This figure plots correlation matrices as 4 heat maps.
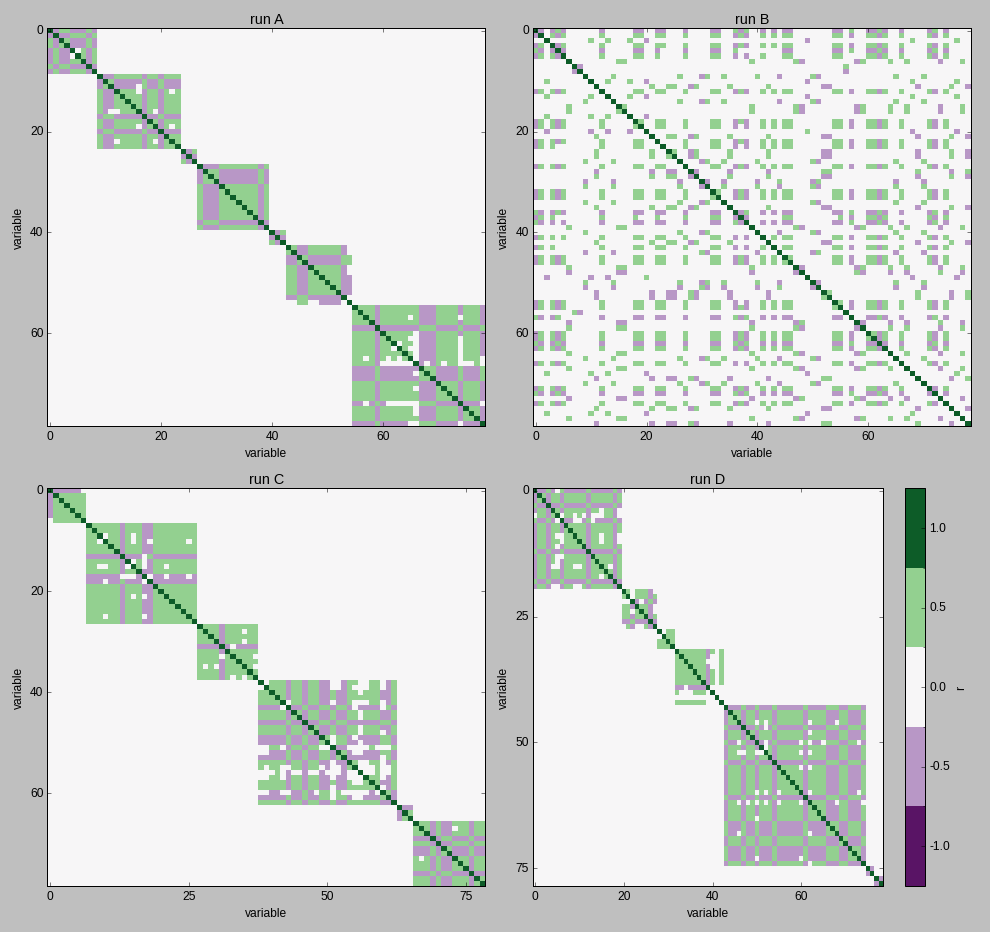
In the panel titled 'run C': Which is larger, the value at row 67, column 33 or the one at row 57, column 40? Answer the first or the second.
the second
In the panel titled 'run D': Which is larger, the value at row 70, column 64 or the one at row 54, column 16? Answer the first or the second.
the first
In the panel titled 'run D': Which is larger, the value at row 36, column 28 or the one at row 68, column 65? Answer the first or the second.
the first
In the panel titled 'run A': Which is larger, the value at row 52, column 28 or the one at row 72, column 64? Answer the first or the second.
the second
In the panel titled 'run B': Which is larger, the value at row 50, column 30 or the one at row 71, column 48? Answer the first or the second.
the second
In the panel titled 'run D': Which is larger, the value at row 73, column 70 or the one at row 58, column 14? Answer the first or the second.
the second
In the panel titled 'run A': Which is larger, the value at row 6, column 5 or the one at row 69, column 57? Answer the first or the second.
the first
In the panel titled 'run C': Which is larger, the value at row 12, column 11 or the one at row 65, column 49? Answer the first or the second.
the first
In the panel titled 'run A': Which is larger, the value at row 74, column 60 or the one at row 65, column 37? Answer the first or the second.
the second
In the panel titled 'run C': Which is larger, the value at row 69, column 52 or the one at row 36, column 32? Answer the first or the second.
the second
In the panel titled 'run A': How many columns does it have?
79
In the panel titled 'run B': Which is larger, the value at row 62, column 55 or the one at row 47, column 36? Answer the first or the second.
the second
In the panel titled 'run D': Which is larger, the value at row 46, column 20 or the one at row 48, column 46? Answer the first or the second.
the second
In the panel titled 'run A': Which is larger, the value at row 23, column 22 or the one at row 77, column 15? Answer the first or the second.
the first
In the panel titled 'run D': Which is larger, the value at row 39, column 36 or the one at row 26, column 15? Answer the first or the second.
the second
